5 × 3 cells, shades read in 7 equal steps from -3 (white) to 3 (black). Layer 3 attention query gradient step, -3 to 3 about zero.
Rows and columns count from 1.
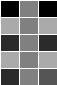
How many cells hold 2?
3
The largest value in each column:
3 0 3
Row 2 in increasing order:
-1 -1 0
